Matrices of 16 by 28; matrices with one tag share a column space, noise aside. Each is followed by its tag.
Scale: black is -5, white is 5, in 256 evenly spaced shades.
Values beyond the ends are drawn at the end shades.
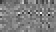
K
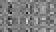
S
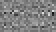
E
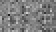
S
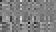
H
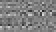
E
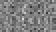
S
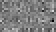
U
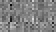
H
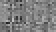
H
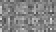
S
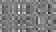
S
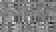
H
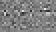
E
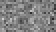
S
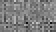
H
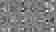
U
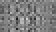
S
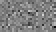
E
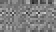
K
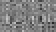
H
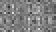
S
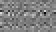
E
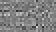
E
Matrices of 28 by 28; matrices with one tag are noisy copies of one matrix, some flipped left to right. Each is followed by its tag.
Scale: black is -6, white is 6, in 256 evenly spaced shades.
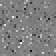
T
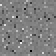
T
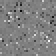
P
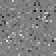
P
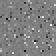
T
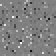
T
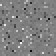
T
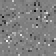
P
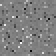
T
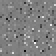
T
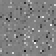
T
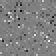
P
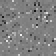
P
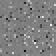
T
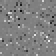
P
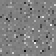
T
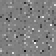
T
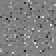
T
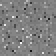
T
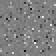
T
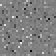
T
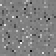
T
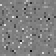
T
